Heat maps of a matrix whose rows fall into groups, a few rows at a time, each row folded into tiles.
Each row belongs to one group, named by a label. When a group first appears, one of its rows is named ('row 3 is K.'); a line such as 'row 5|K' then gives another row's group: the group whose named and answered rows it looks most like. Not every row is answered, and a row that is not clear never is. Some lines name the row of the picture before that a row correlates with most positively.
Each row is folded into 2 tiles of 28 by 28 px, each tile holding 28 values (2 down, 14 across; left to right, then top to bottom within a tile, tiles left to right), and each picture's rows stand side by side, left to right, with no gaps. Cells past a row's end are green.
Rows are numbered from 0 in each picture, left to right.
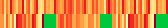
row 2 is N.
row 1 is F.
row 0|N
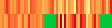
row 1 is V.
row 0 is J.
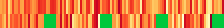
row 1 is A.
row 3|N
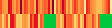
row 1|J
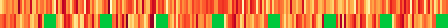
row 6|V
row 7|F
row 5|N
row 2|A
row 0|A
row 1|J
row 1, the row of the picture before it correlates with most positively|1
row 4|F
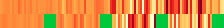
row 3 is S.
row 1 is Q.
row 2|N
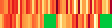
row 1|N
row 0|F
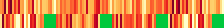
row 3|S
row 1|A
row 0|S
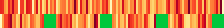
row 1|A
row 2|N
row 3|J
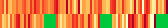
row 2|N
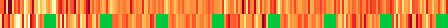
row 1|S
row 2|A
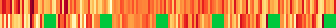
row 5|N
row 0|S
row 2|J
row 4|N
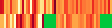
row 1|J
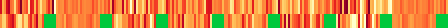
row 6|S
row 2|N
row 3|A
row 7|J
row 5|V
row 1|J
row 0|J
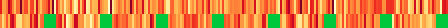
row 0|J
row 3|Q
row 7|F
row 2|A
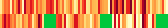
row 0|A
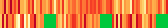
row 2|V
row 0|S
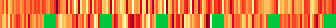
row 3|A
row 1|N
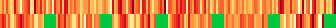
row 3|F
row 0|Q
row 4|Q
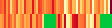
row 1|Q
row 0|A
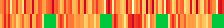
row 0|A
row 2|Q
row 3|F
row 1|F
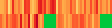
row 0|V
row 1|Q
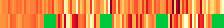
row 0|J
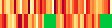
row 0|Q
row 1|J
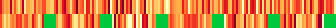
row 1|J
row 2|S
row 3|Q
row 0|N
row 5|A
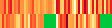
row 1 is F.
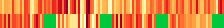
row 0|V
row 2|V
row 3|F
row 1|S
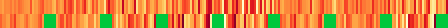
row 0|A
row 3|A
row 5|A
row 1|F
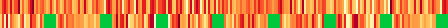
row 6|Q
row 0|S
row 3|F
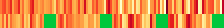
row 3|Q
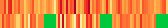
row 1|S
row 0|S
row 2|J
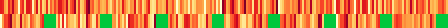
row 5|A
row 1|S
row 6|F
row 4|J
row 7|A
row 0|F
